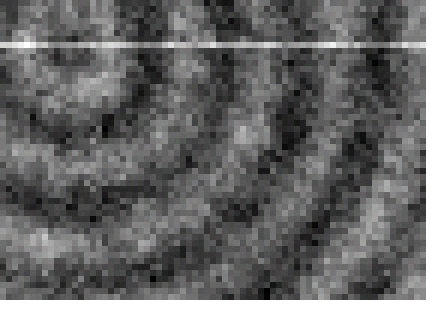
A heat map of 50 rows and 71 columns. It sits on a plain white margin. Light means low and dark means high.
The ninth with the lowest average is the top left. Concentric rings centre on the top left. Neither half mirrors the other. The texture is blotchy. Row 8 differs from the rows beside it.
